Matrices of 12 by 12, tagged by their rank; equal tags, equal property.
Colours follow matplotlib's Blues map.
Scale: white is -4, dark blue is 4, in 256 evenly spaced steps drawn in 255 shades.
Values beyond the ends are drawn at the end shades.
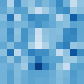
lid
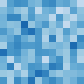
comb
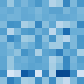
lid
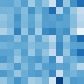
lid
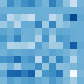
lid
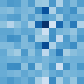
lid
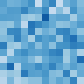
comb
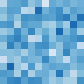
comb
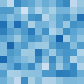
comb
